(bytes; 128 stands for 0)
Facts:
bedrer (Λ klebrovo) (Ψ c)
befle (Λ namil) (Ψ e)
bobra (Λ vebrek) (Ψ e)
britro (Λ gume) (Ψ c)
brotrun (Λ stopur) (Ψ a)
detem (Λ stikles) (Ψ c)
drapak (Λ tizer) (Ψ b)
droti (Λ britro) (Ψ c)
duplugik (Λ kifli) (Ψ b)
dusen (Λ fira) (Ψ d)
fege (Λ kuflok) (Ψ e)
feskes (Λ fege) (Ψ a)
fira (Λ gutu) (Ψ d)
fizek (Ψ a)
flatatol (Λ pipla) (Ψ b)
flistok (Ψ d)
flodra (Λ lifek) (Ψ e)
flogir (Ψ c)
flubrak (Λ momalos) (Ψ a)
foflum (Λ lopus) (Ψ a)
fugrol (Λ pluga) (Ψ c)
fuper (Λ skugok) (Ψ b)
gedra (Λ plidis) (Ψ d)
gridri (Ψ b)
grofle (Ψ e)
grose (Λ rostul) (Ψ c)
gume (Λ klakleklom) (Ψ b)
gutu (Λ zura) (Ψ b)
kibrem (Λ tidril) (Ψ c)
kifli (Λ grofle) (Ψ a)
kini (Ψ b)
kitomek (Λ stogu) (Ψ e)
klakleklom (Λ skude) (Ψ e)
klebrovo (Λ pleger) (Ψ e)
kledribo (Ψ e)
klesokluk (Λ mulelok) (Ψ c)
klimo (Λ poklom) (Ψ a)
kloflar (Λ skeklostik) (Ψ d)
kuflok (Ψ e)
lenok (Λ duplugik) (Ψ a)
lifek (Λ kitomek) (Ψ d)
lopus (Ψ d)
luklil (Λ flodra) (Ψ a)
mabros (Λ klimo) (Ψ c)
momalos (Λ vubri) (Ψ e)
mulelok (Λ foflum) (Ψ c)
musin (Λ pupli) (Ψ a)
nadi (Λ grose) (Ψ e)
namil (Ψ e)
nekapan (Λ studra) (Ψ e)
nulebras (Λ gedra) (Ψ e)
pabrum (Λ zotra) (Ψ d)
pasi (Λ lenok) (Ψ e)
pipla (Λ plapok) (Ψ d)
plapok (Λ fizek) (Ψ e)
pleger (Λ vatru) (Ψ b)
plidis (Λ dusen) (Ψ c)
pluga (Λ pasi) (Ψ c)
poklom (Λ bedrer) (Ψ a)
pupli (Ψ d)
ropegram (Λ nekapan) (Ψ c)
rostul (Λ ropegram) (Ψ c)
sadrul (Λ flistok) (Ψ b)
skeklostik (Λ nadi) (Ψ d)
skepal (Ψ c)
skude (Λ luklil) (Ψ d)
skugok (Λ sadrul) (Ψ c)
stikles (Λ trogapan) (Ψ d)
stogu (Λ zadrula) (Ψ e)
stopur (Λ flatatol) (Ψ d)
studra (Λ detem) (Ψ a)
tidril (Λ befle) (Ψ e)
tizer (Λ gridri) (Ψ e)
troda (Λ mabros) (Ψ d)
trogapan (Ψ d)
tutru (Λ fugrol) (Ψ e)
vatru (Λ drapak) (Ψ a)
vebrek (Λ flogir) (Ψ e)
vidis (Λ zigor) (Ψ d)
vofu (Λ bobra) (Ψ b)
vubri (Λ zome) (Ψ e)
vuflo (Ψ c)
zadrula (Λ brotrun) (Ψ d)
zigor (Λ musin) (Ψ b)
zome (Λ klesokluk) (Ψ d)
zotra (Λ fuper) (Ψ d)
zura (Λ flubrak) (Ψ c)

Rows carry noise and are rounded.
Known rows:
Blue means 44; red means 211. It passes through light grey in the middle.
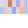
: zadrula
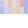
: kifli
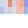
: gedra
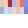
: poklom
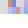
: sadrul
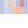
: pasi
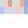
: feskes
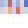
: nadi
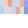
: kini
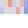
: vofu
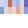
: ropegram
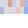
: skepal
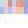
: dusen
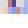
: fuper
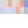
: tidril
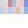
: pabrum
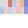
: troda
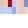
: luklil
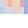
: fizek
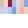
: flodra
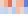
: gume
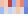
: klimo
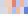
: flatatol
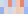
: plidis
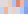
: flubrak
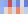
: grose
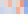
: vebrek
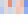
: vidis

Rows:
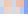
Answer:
foflum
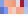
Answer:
vatru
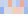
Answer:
fugrol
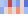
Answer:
rostul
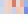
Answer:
pipla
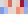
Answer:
klebrovo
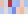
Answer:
kitomek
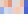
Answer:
studra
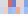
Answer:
zotra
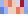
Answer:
pleger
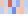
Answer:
stogu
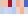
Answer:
skude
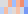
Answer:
gutu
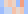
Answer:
lenok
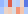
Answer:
skeklostik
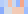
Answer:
pluga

